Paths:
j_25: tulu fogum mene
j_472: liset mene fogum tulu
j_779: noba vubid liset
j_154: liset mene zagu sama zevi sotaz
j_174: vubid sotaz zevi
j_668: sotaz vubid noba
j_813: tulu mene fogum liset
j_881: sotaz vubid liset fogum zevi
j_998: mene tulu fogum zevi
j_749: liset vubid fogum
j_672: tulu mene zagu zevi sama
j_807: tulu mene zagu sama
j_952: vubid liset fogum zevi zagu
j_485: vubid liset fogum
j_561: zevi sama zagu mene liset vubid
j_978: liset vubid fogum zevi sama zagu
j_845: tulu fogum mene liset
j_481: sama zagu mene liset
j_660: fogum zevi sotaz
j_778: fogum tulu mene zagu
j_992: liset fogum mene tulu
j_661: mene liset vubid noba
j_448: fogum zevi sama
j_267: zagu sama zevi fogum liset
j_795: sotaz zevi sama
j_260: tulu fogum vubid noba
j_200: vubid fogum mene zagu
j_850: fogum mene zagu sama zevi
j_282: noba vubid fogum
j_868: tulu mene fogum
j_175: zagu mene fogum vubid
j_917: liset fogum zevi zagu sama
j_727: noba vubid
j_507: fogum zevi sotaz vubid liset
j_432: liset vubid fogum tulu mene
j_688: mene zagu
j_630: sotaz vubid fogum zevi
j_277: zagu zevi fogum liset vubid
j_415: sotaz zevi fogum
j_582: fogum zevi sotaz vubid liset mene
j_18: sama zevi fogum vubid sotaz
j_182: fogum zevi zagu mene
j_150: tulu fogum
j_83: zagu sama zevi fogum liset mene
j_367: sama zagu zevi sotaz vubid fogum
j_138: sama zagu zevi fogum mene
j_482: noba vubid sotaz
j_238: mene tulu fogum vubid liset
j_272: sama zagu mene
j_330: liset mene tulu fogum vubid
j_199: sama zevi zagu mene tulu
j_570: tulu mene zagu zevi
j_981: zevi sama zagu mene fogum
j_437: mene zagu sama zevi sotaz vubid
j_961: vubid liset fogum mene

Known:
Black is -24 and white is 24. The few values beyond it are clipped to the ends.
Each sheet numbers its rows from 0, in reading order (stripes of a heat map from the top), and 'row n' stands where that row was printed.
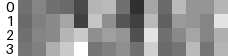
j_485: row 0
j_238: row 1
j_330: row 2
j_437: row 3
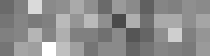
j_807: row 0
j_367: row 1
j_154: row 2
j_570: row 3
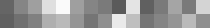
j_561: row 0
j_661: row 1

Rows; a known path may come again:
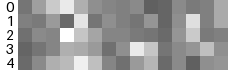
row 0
j_850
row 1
j_18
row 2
j_182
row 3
j_661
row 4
j_978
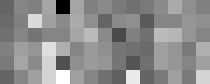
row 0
j_199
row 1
j_807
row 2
j_981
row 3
j_630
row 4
j_998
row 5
j_561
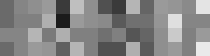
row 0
j_238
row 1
j_432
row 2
j_154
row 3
j_507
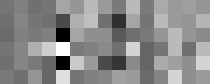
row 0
j_282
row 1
j_485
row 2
j_992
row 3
j_437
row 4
j_813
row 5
j_482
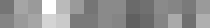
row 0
j_570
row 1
j_174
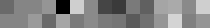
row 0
j_845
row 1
j_660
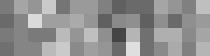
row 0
j_881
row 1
j_917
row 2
j_367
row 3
j_330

